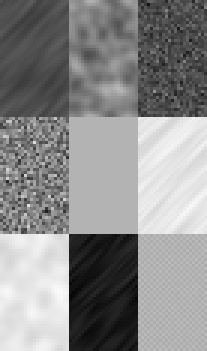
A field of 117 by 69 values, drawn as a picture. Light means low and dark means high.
The table splits into 3 rows of 3 panels. Panel 1,1: high, slanting up to the right, faint in contrast. Panel 1,2: middling, blotchy. Panel 1,3: high, fine-grained. Panel 2,1: middling, fine-grained, strong in contrast. Panel 2,2: low, flat. Panel 2,3: very low, slanting up to the right, faint in contrast. Panel 3,1: very low, blotchy, faint in contrast. Panel 3,2: very high, slanting up to the right, faint in contrast. Panel 3,3: low, checkered, faint in contrast.
